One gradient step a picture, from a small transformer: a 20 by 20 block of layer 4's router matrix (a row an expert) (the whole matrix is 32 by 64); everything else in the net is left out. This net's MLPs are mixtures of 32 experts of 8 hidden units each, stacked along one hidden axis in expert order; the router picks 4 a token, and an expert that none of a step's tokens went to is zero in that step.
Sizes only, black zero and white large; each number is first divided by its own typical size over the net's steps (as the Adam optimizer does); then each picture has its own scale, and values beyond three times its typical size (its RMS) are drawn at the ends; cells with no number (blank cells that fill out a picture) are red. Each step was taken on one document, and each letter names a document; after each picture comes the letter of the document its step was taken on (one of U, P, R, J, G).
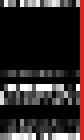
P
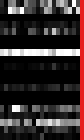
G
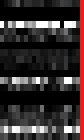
G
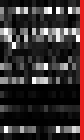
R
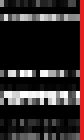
P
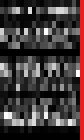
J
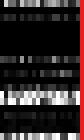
P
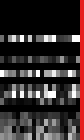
P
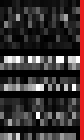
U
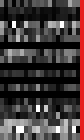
G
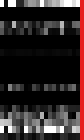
G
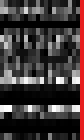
R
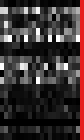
R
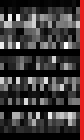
J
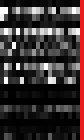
R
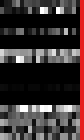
G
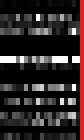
U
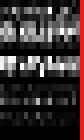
J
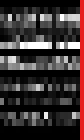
J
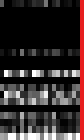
P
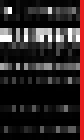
R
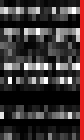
R
